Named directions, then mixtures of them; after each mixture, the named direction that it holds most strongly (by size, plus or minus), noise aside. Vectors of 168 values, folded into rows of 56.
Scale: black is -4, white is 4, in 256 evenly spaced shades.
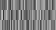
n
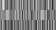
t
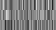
t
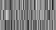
t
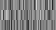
n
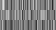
t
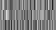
t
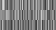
t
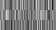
t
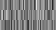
n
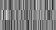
n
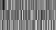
t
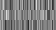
t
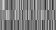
t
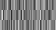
n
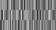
n
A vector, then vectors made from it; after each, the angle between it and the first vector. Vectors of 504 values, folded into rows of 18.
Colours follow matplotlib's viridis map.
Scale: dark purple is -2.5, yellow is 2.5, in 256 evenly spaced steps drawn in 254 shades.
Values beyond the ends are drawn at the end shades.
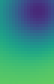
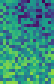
partly aligned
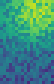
nearly opposite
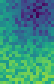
nearly parallel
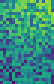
partly opposed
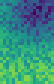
nearly parallel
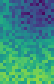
nearly parallel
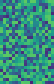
orthogonal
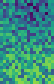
partly aligned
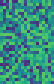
orthogonal
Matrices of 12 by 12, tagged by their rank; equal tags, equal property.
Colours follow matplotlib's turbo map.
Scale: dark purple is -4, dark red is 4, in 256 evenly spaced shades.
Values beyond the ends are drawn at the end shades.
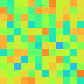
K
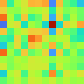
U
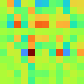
U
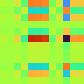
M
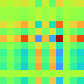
M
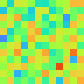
K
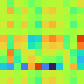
U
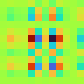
M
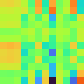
U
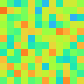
K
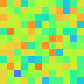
K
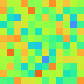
K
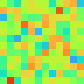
K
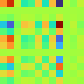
M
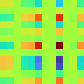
M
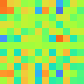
U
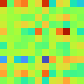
U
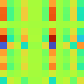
M
